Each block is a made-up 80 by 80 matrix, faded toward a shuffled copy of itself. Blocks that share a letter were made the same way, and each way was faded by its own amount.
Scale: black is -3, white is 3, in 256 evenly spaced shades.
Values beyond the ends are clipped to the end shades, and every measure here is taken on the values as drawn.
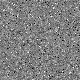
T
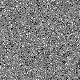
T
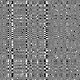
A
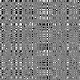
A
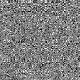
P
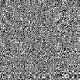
P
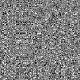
P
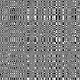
A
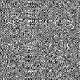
P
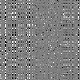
A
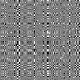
A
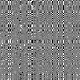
A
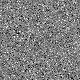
T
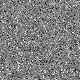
T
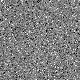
T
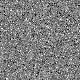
T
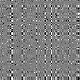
A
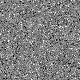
T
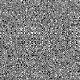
P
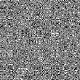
P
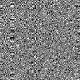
P
